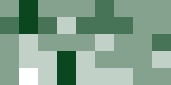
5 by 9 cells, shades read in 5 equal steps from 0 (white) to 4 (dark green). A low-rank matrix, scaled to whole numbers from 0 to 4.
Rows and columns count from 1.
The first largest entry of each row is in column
2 2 9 4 4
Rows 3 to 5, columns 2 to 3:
1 2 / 1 1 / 0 1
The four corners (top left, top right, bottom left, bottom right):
2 2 2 2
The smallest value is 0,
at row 5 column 2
